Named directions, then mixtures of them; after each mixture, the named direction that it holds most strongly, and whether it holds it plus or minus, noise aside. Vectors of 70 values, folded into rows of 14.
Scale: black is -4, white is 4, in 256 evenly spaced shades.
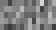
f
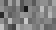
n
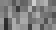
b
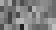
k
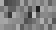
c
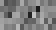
c, plus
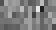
c, minus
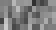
b, minus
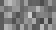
c, minus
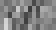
b, minus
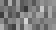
n, plus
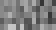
f, minus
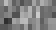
b, plus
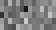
n, plus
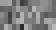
k, plus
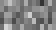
f, minus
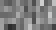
f, plus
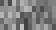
k, minus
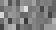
n, minus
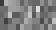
c, minus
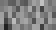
b, plus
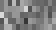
n, minus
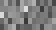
n, minus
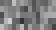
k, minus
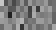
c, plus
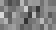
c, plus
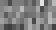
f, plus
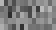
c, plus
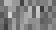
c, minus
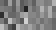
n, plus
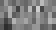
b, plus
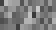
c, minus
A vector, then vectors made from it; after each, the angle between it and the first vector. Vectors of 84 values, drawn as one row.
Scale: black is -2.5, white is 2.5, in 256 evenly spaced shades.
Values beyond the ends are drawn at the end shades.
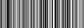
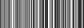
partly aligned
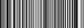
partly aligned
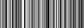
partly opposed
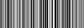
nearly parallel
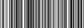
partly opposed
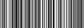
nearly opposite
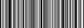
partly aligned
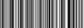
orthogonal
